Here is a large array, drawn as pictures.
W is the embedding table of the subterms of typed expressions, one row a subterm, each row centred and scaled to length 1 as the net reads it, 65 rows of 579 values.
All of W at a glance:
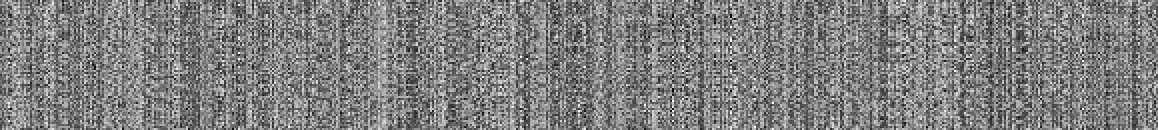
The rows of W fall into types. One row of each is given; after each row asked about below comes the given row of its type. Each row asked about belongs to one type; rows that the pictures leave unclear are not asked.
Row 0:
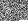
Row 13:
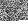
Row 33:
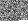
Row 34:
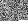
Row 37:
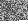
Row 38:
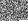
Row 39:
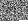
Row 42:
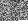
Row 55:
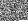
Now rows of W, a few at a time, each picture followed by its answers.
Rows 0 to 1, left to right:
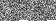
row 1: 38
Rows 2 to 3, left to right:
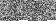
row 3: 37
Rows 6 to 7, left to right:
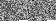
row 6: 37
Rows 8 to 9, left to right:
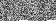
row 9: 55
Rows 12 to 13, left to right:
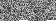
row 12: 33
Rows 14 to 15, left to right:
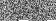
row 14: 38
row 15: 33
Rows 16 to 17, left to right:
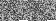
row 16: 37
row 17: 37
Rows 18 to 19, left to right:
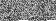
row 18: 33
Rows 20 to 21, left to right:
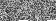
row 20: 13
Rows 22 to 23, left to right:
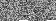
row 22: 39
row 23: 13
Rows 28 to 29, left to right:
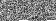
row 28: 39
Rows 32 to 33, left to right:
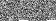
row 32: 34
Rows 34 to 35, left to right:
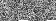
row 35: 13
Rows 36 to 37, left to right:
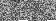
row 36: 42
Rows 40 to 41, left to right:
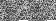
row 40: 13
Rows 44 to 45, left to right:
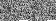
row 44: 33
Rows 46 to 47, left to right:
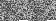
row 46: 37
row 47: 13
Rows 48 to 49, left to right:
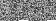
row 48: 55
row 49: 39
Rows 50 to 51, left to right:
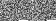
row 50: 34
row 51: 38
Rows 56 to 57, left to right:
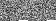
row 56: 13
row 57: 34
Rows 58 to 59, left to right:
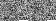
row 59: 39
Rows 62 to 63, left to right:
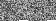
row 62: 37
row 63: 39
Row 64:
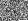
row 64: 42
